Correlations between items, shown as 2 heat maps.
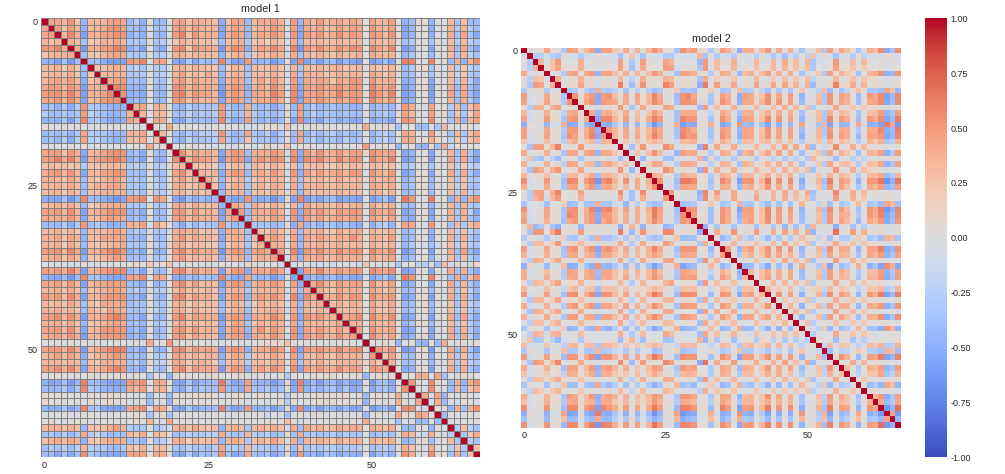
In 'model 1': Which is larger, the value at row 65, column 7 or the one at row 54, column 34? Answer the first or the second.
the second
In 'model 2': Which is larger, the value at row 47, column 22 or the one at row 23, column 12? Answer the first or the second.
the second
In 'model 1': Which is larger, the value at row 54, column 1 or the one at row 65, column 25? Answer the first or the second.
the first
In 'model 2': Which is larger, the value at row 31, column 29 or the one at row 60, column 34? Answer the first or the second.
the second
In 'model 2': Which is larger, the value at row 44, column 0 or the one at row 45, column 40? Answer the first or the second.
the second
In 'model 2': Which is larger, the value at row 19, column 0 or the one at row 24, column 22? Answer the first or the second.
the second
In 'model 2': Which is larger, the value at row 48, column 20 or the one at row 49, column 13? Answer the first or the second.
the second
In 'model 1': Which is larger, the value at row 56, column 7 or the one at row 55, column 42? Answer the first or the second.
the first
